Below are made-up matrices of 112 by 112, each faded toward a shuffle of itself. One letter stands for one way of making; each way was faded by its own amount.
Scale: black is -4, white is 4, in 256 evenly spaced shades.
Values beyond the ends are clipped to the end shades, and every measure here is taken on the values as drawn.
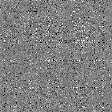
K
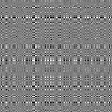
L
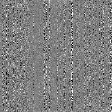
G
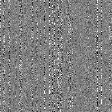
G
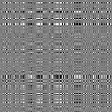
L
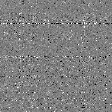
K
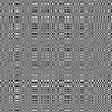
L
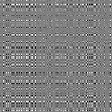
L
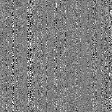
G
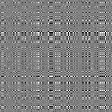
L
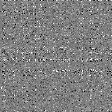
K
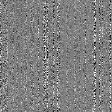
G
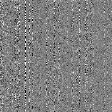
G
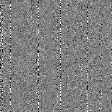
G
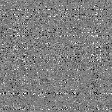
K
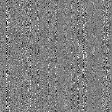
G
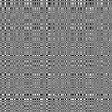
L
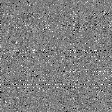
K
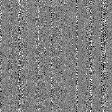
G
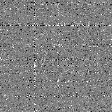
K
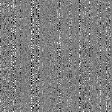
G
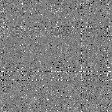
K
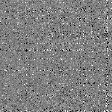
K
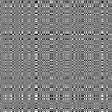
L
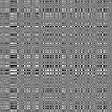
L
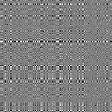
L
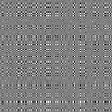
L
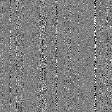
G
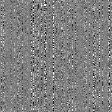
G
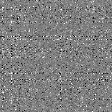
K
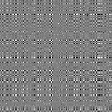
L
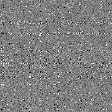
K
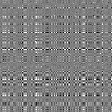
L
